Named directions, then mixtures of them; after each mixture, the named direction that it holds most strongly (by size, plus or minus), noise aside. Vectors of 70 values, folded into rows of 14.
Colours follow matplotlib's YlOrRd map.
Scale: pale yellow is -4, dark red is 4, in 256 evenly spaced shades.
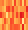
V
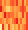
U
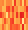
V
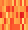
V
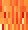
U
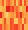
V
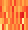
V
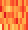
U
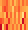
V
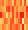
V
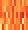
V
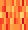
V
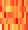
U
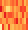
U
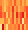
V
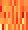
U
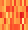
V
